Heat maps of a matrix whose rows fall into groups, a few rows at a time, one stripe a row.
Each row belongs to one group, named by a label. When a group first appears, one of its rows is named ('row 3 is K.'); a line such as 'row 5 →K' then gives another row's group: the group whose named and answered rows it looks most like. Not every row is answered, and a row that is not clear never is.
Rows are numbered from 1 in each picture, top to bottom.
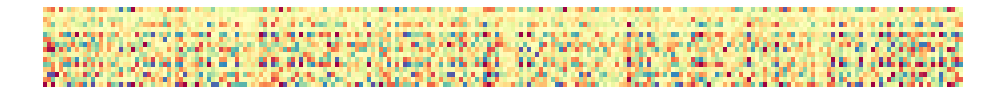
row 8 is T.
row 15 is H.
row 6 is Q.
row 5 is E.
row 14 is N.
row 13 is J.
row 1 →J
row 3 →H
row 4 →H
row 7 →H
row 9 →J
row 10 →N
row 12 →Q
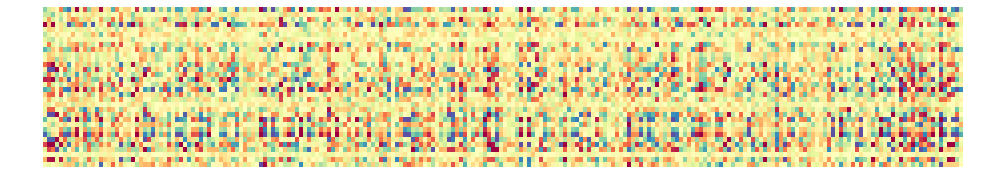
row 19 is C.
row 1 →Q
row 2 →E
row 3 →C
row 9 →Q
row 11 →T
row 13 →N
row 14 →T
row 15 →J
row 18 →J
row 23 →Q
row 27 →N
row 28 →J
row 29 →T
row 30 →E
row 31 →J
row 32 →H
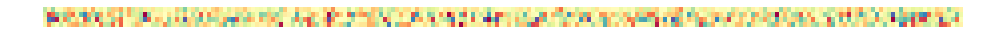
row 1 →E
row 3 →N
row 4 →C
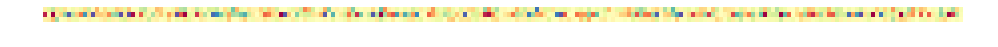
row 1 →N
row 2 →J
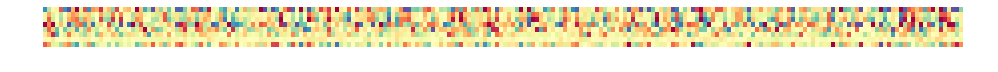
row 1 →Q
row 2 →C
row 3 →C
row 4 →J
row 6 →T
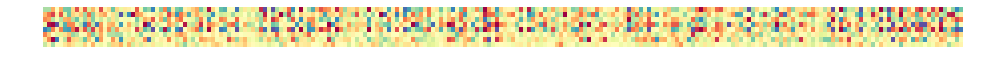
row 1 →Q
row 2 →J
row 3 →H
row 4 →T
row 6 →H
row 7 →T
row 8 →E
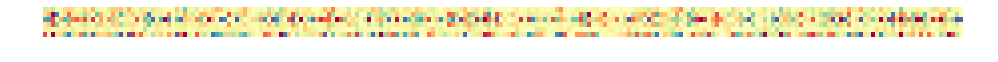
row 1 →E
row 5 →N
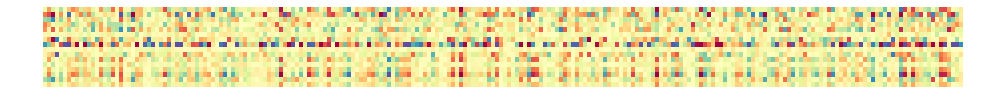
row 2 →J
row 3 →E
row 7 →T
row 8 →Q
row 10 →T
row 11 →C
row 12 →E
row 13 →C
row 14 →C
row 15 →E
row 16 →C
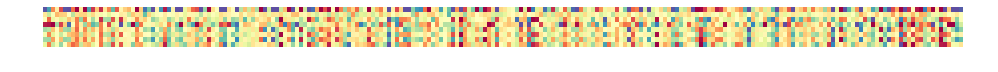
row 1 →Q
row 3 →C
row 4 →J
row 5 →Q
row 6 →C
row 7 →Q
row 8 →C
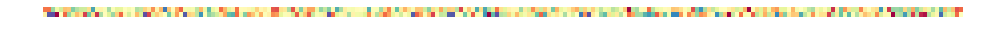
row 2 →N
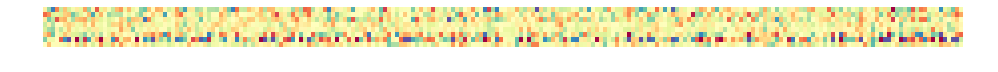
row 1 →N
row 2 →H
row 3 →N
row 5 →E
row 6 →H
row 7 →Q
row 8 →C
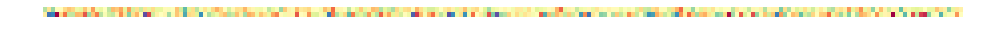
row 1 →E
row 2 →N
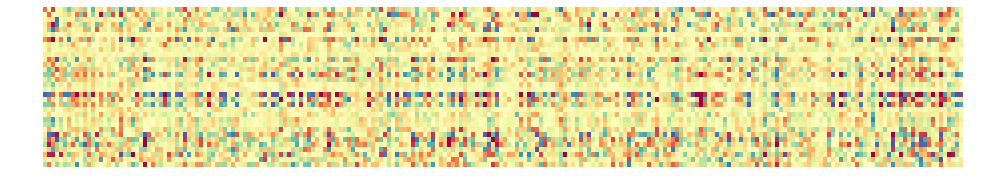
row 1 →J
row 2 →C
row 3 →T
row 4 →T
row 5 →N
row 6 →E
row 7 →J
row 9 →C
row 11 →T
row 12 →J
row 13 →N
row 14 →Q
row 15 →N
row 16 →E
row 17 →E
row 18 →Q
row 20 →Q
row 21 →E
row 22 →C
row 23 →E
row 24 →E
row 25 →C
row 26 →N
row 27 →T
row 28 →T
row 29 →N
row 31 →H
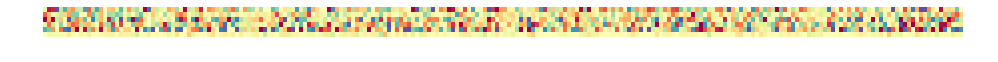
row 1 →T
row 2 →H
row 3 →J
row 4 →C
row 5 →Q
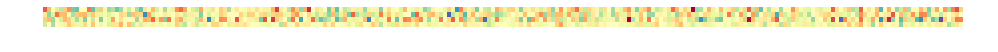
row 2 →N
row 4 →E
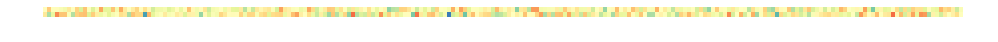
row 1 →C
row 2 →N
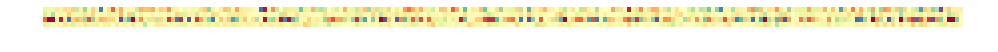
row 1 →H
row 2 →E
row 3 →J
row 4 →N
